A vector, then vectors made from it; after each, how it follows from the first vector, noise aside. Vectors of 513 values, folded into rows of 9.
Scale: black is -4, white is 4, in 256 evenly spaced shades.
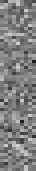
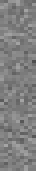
shrunk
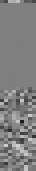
partly zeroed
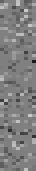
partly zeroed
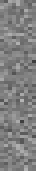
shrunk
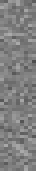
shrunk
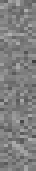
shrunk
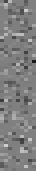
partly zeroed
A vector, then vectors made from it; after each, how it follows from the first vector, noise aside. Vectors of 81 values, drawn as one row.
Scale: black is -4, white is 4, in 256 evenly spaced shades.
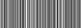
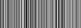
negated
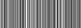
copied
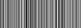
negated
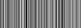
negated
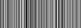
negated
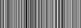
negated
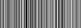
negated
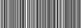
copied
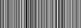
negated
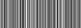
copied
